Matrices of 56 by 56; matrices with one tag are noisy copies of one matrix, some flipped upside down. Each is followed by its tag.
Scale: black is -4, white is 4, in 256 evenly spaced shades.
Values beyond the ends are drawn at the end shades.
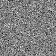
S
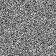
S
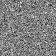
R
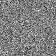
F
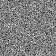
S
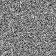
R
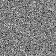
S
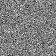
S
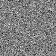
S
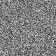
F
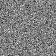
S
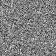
R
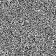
F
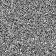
R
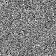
F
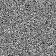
S
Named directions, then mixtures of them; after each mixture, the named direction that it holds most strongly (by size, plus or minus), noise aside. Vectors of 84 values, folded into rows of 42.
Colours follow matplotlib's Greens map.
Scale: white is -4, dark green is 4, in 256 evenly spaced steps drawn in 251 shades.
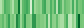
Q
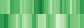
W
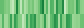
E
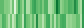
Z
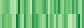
Q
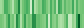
Q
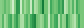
E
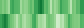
W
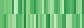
Z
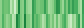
Z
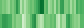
W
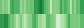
W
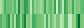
Q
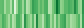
Z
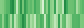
E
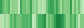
W
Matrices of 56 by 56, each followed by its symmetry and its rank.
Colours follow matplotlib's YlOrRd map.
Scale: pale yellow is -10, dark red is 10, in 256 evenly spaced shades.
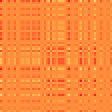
symmetric, rank one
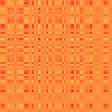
symmetric, rank one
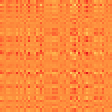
neither, rank two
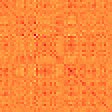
symmetric, rank five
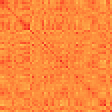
symmetric, rank five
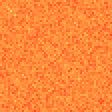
symmetric, full rank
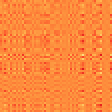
neither, rank two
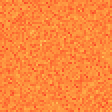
symmetric, full rank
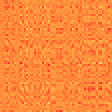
neither, rank five
